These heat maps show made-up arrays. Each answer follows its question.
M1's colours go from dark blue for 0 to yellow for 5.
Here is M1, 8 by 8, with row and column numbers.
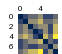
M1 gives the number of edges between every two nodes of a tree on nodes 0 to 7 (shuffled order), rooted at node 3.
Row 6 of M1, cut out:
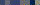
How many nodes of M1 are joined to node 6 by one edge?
3
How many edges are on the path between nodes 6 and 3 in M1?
1
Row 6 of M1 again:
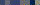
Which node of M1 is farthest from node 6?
7
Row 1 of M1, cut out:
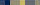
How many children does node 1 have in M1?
0
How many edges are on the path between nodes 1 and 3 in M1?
3
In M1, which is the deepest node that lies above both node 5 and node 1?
0
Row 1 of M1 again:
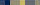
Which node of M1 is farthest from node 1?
4
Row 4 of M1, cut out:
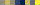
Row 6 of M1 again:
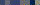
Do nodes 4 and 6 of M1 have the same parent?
yes
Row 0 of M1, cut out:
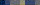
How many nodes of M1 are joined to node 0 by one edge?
3
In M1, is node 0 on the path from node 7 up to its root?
yes
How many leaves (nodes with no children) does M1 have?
4
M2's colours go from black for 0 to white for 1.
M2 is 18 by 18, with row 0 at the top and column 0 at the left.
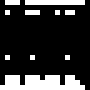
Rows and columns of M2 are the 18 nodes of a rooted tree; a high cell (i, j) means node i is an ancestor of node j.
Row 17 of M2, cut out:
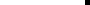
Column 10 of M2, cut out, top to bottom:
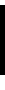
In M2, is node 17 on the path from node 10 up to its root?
yes
